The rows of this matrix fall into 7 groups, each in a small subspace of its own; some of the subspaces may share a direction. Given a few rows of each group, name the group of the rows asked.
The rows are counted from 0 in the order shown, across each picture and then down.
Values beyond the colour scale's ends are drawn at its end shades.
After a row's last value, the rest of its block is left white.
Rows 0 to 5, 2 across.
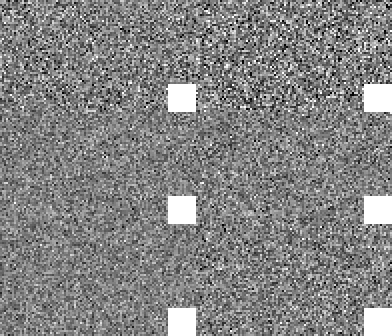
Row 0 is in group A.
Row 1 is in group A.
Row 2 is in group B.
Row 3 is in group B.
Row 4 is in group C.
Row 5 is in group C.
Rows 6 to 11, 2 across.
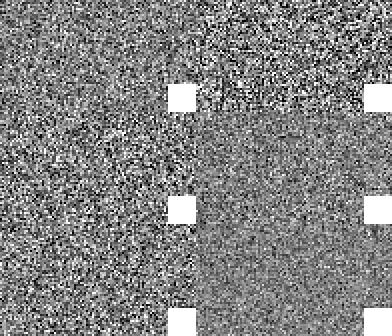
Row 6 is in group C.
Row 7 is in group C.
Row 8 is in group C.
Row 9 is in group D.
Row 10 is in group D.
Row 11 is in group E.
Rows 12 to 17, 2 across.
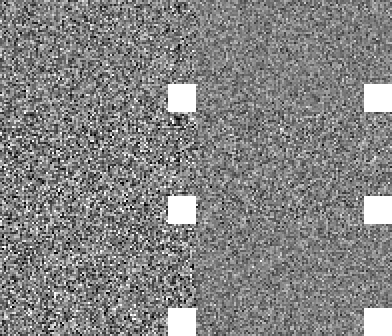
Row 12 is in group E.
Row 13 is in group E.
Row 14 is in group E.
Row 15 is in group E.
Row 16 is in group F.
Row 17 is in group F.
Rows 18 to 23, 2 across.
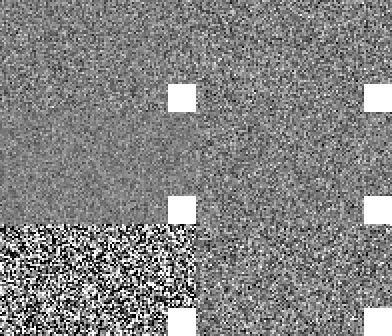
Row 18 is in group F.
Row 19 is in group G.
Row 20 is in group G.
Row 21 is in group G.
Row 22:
G
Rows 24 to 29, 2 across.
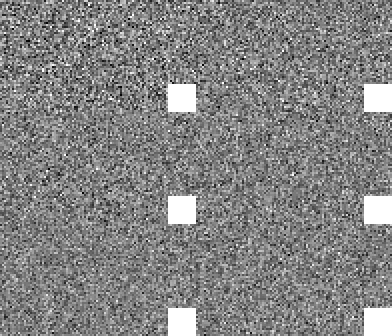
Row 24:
B
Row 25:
A
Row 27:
E
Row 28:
F
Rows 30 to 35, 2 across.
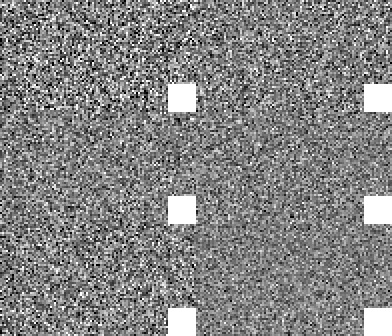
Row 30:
D
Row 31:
F
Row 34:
C
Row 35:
E
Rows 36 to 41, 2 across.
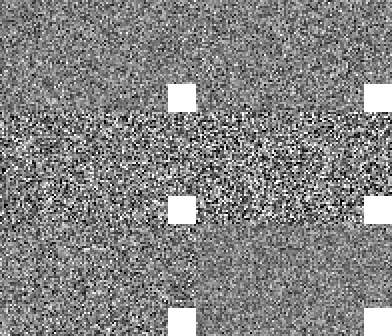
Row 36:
B
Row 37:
C
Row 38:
F
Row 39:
F
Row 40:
D
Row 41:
D
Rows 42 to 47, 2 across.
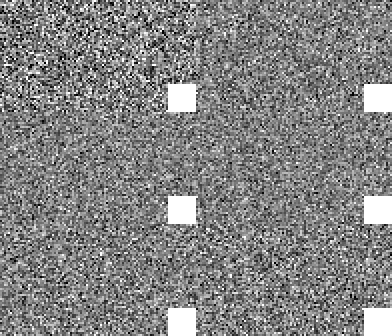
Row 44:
F
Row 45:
F
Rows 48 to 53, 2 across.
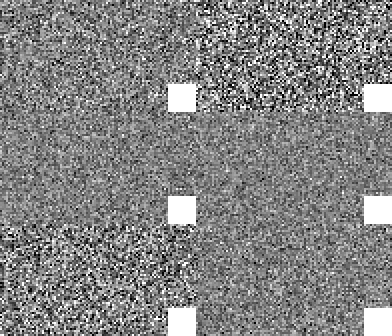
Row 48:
E
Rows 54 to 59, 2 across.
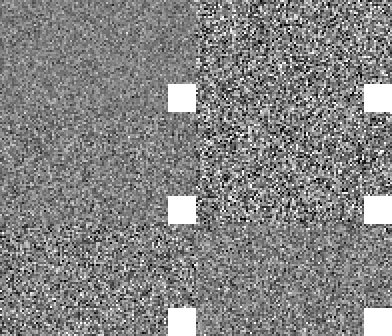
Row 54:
B
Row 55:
D
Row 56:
C
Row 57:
A
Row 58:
C
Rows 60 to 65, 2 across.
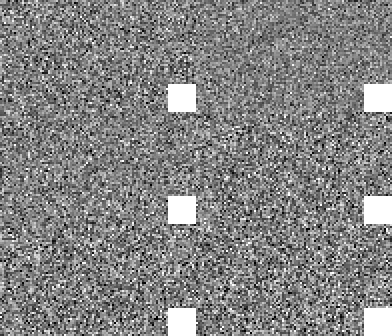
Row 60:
A
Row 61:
F
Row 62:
A
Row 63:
D
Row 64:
D
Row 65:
D
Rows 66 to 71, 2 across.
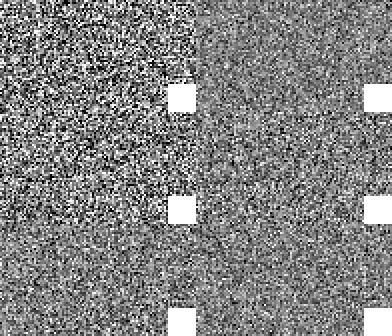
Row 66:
D
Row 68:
B
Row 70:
D
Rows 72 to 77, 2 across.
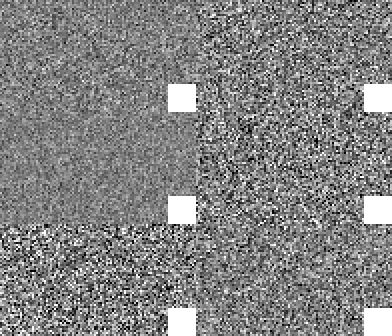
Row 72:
A
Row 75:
E
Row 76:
F
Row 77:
B
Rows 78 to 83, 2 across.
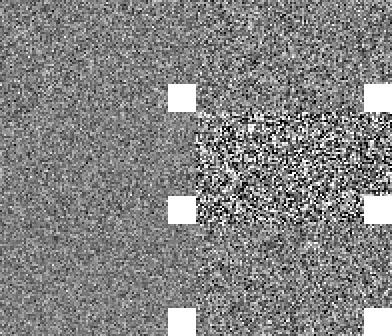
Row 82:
E
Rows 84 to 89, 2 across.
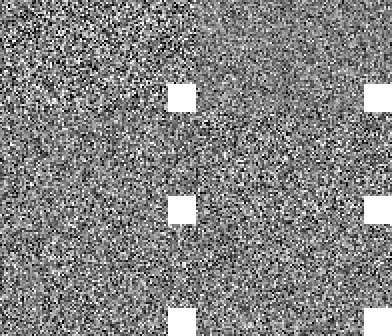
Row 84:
B
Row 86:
C
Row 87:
A
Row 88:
E
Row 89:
B
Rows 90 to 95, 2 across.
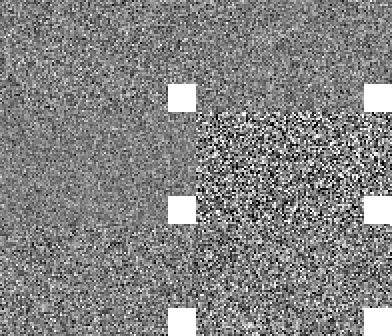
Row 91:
F
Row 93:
E
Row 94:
C
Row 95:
B
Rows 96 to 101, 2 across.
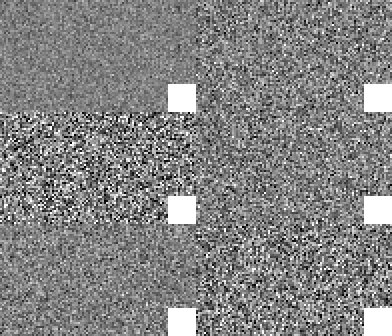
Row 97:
C
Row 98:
F
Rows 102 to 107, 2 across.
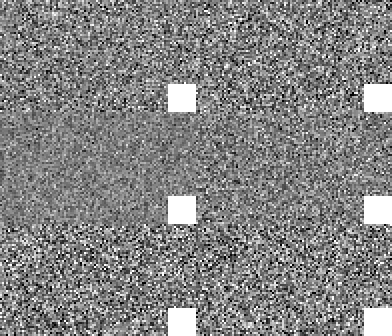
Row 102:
E
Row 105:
E
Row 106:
B
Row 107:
B
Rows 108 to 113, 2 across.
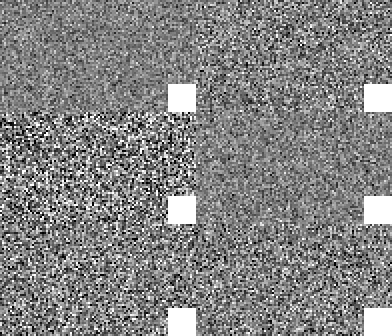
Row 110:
G
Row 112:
F
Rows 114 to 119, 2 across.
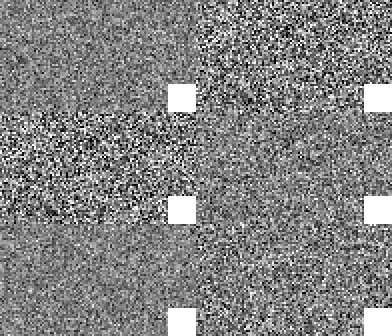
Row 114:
C
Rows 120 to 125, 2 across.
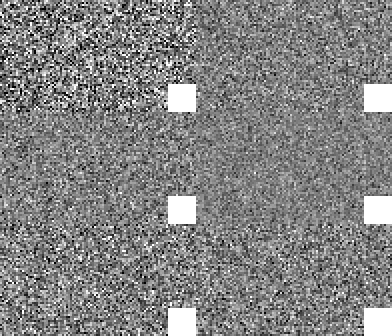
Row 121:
G
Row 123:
G
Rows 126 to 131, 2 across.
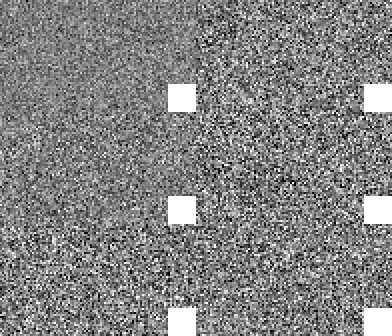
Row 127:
B
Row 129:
G
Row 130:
G
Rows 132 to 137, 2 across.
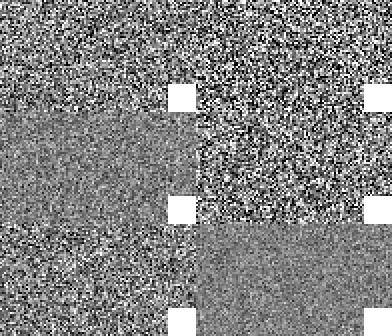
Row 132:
B
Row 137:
F
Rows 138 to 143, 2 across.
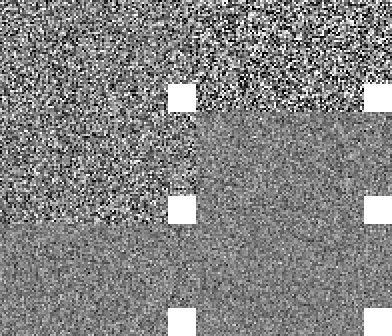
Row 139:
E
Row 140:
D
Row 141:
G
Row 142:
E
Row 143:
G
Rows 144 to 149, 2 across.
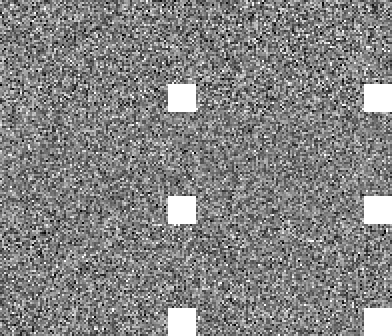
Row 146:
C
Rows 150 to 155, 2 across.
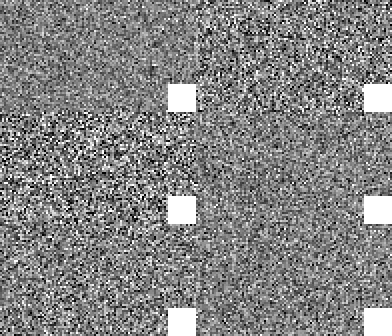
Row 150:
G
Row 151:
E
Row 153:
G
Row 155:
D
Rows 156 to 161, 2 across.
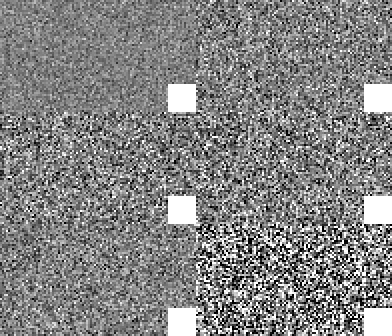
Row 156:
G
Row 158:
D
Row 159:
E
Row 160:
B
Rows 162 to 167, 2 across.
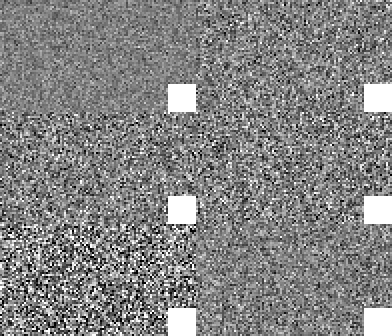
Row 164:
C
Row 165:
F
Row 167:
C
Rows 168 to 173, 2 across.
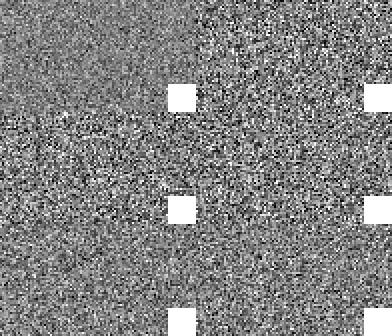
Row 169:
E
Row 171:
F
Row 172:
F
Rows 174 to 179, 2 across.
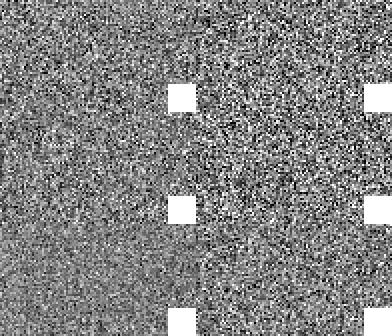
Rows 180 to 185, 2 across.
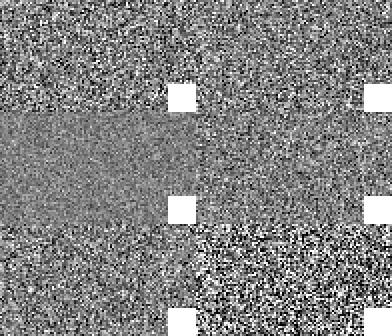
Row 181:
C
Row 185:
C
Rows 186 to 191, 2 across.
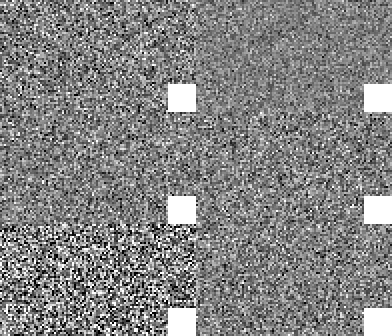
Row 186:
G
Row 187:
F
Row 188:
B
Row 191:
A
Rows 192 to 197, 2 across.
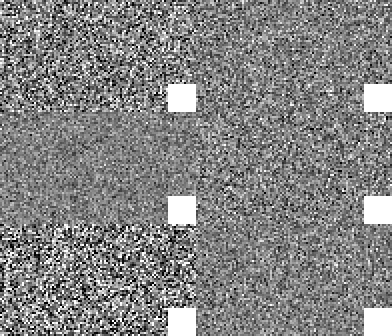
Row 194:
F
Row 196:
D
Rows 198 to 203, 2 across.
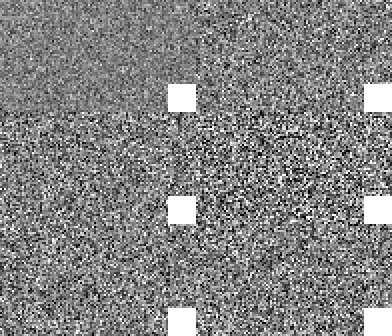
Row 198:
E
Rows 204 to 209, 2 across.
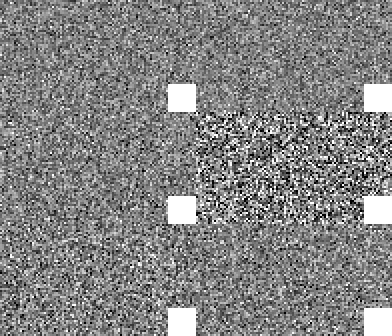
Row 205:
F
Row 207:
F
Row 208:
C
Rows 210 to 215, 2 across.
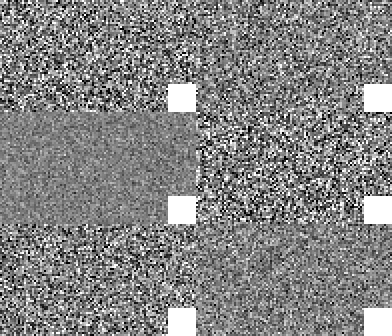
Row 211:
D
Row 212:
C
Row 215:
F
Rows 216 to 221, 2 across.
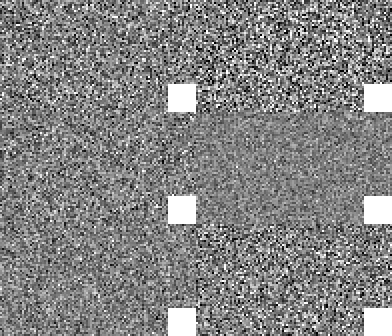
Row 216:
G
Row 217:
C
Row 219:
E
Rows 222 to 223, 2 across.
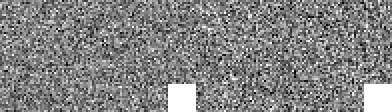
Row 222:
B
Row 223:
G
